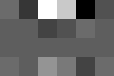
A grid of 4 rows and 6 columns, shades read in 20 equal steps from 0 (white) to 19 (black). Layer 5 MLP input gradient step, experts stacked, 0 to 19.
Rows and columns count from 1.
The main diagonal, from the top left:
11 12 12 10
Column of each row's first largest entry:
5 3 1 5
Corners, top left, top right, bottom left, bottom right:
11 13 11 11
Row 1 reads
11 15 0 4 19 13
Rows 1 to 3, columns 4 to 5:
4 19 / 13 11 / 12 12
